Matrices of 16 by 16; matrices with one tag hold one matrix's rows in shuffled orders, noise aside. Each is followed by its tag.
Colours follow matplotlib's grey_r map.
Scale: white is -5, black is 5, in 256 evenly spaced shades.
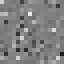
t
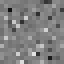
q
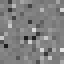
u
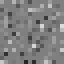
u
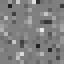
q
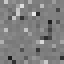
q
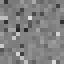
t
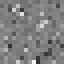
q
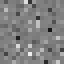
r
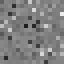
u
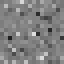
q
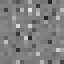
r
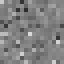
t
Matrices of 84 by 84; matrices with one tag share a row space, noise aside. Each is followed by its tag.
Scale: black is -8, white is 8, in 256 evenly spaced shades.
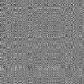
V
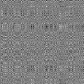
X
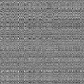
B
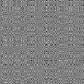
X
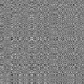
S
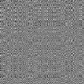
V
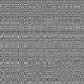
B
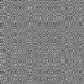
V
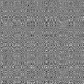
X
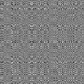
S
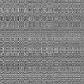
B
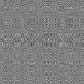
X
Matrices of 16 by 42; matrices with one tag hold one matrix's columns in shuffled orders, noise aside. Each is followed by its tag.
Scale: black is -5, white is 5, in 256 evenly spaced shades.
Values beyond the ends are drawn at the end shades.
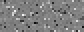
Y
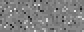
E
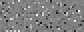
Y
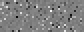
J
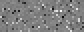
E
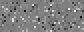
E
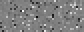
J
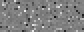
J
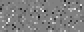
E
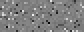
Y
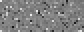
Y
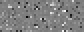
J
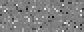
E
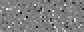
E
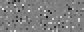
E
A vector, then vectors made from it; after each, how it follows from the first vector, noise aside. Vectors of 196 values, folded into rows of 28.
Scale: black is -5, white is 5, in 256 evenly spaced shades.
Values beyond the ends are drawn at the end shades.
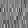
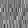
negated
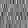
wrapped around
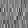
copied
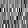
scaled up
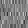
wrapped around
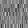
wrapped around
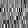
scaled up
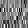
scaled up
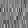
copied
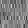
wrapped around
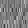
negated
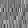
negated
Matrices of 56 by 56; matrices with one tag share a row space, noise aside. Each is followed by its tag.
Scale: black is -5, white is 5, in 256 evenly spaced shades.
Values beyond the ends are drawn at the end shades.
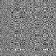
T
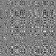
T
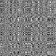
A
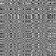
A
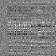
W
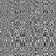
T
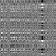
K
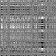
K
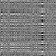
K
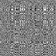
T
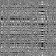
K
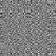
A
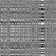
K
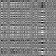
K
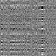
K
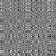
A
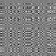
A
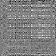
W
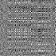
W
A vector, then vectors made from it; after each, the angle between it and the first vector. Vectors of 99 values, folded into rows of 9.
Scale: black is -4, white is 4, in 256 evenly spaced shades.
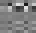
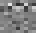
nearly opposite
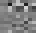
nearly parallel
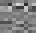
nearly parallel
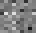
orthogonal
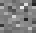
partly opposed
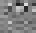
nearly opposite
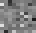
orthogonal
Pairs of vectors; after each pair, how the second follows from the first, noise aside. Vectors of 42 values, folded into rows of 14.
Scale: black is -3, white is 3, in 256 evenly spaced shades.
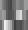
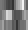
reversed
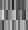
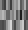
wrapped around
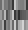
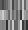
wrapped around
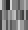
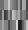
reversed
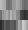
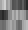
reversed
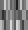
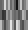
copied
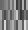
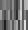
sign-scrambled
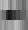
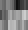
wrapped around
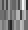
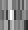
wrapped around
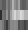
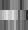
reversed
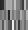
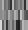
wrapped around
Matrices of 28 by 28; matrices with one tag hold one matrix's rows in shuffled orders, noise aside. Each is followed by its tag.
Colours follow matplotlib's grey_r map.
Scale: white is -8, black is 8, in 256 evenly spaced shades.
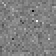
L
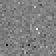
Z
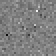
Z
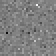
Z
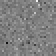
Z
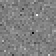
L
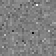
L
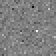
L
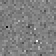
Z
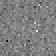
Z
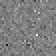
Z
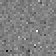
Z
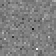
L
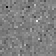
Z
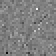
Z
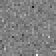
L
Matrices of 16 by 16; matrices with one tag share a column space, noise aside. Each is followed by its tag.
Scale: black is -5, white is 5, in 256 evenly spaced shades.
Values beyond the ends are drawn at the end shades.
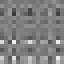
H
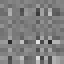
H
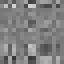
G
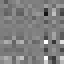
H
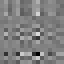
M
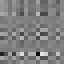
M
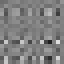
H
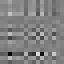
M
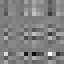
M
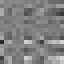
H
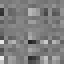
H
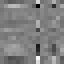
G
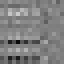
H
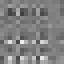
H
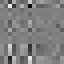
G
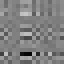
M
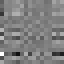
M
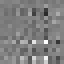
H
